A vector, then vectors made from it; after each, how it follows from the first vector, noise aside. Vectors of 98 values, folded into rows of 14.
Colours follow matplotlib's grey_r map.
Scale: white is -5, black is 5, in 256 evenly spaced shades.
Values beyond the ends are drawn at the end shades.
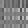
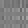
shrunk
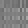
shrunk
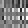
scaled up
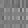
shrunk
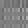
shrunk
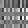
scaled up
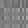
shrunk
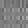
shrunk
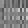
copied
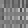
copied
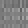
shrunk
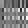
scaled up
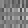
copied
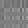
shrunk
